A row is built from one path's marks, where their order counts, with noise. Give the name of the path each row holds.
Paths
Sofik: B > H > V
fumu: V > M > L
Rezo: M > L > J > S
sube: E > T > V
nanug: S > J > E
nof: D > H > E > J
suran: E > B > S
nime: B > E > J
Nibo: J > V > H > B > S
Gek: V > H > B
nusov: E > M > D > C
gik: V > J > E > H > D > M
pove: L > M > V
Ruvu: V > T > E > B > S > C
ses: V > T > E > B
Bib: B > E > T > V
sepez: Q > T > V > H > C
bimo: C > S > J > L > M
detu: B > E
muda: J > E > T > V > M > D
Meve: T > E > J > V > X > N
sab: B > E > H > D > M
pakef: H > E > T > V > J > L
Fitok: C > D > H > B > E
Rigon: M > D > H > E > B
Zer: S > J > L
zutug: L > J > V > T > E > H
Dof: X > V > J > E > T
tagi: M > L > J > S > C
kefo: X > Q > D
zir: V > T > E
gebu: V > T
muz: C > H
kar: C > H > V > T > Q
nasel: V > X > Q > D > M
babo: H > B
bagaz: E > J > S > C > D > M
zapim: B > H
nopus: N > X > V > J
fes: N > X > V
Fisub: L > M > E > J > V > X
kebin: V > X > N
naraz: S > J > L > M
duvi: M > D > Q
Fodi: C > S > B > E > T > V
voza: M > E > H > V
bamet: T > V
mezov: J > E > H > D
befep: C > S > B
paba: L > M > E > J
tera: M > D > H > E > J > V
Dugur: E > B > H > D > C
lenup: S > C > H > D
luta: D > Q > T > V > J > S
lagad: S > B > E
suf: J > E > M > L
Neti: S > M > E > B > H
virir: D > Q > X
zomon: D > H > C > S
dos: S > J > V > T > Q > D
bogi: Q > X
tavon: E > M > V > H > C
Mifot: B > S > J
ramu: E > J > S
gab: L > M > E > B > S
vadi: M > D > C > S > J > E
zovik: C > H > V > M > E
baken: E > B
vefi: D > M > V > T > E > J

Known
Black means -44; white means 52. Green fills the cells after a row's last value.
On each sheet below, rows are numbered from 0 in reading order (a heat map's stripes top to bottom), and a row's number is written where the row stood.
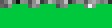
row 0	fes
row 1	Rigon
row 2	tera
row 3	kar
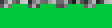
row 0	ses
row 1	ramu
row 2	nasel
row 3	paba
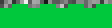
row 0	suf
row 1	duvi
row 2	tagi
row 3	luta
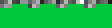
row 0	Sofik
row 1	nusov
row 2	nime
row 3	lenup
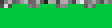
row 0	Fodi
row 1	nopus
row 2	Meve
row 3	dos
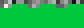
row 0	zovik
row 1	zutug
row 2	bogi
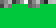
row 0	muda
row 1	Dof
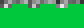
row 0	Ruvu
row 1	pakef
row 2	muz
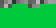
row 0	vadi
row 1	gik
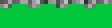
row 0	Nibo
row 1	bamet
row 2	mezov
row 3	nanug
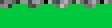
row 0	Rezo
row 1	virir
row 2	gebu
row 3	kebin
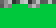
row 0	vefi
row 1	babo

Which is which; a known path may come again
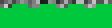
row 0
bimo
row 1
pove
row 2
Mifot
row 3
Gek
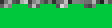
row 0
detu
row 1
zomon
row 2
tavon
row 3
nasel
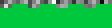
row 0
Ruvu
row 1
Bib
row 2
zapim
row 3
kebin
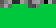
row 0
fumu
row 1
virir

